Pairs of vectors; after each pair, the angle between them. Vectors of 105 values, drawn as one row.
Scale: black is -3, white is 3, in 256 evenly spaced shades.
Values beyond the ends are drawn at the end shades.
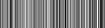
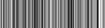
partly opposed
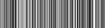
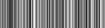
orthogonal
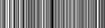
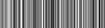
partly aligned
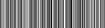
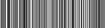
partly opposed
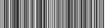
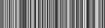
partly opposed
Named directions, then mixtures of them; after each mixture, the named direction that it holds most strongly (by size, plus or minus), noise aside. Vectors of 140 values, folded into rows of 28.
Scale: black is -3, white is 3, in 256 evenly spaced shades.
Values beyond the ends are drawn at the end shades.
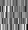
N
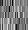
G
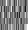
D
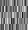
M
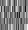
D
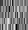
G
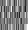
D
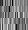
G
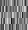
M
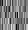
G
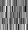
N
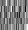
D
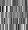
N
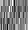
G
